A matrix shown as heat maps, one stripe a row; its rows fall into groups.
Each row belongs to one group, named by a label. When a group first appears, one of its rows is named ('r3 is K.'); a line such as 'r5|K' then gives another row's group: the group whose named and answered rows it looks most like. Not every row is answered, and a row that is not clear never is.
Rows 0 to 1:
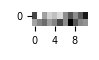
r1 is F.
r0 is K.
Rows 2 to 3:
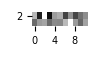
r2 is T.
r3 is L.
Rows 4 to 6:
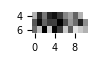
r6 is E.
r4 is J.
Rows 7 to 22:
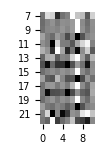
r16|F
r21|E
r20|F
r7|L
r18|J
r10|F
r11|E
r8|L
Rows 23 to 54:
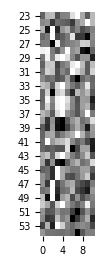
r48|T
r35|K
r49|T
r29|K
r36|K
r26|T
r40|L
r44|J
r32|F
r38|J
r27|E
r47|T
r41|K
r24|E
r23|L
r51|F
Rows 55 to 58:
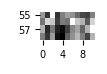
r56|L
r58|J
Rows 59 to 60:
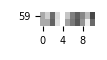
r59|K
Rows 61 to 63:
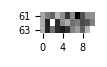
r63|J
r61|F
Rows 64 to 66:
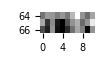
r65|J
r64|L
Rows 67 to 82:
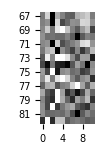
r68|E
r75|T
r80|T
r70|F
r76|K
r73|K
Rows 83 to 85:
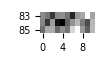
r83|E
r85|L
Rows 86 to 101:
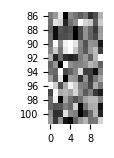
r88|J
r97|K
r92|J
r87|L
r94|T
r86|T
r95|T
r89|J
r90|K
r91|K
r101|J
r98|E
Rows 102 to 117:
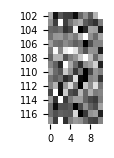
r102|J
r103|T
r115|J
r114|T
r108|L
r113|E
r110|F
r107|K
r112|E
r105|L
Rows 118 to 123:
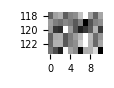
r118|L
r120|F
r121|L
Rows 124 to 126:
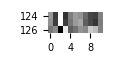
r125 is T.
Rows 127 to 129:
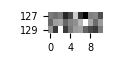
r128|L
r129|T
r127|F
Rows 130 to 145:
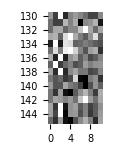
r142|L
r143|T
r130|T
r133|K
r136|T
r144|T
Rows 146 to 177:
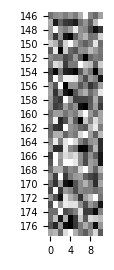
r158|F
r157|J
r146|L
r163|L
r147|J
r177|K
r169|T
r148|K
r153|L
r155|K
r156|T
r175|E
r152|F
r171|E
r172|E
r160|L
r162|E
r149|J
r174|T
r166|K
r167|K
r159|F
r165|F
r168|L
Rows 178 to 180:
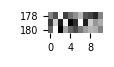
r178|T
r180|E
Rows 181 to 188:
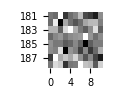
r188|L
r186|T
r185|F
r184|L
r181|T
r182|E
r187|K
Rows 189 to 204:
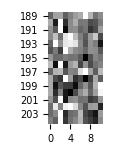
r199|J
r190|T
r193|K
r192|K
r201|T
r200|J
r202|K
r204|T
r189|L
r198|F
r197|L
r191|T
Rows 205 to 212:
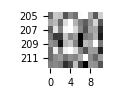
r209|E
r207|K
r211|L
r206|K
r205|L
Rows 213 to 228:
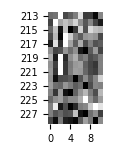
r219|T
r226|E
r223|F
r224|J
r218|F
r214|K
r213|T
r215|E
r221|T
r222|J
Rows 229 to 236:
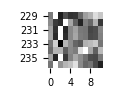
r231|T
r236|K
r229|E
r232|T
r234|L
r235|T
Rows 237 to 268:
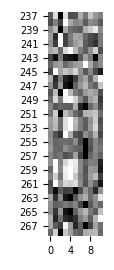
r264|F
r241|T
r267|F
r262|J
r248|E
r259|K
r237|E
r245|K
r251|E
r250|F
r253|K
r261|K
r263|J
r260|K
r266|J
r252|K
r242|K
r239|E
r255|F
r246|J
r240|T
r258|K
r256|F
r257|F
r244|L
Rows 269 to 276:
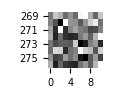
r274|L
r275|F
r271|T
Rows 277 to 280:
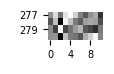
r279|T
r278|E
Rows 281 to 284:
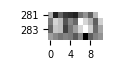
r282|L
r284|F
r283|L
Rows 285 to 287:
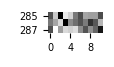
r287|K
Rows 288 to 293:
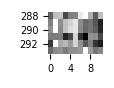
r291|F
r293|L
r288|L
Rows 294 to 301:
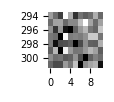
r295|L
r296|J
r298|J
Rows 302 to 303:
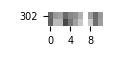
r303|L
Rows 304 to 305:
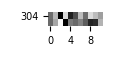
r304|E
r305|T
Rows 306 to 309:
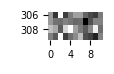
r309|T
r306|T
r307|F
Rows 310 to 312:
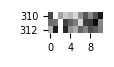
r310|K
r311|T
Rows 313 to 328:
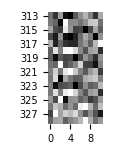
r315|F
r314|E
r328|L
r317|J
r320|T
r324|K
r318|K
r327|K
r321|K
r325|T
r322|E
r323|J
